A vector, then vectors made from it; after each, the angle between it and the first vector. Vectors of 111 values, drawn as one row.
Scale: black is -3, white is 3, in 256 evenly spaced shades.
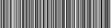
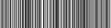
partly aligned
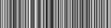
orthogonal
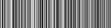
partly opposed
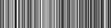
orthogonal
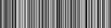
partly opposed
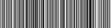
partly aligned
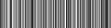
partly aligned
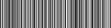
nearly opposite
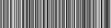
nearly parallel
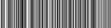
orthogonal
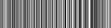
partly opposed
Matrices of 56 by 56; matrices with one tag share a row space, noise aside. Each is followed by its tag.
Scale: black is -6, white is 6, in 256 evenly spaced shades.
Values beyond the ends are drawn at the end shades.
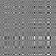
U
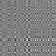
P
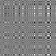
U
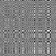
U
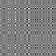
P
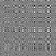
U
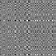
P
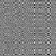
U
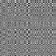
P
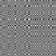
P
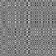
P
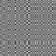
P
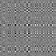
P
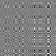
U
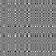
P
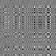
U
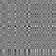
P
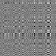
U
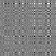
U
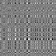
P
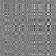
U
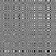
U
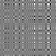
U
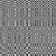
P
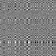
P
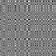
P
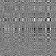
U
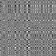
P
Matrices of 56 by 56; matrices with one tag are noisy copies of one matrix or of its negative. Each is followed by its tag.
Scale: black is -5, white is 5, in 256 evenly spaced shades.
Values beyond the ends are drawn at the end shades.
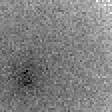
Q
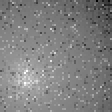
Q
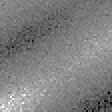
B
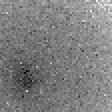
Q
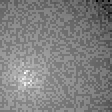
Q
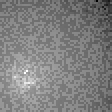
Q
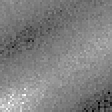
B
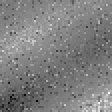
B
